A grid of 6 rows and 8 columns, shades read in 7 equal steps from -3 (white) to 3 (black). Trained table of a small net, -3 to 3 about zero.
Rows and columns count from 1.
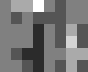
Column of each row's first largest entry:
6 2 4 4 3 4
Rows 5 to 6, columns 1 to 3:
0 1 2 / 0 0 1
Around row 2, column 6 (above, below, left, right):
1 1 1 0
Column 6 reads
1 1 1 1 0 1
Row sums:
-4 4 3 2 3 4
